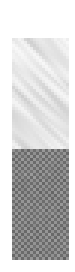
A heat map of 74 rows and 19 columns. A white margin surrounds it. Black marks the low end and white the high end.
It is made of 2 by 1 panels. Panel 1,1: very high, slanting down to the right, faint in contrast. Panel 2,1: middling, checkered.
